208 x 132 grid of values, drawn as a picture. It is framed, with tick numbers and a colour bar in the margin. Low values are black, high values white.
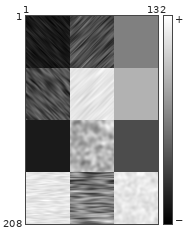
It is made of 4 by 3 panels. Panel 1,1: very low, slanting down to the right, faint in contrast. Panel 1,2: low, slanting up to the right. Panel 1,3: middling, flat. Panel 2,1: low, slanting down to the right. Panel 2,2: very high, slanting up to the right, faint in contrast. Panel 2,3: high, flat. Panel 3,1: very low, flat. Panel 3,2: high, blotchy. Panel 3,3: low, flat. Panel 4,1: very high, streaked across, faint in contrast. Panel 4,2: middling, streaked across, strong in contrast. Panel 4,3: very high, blotchy, faint in contrast.
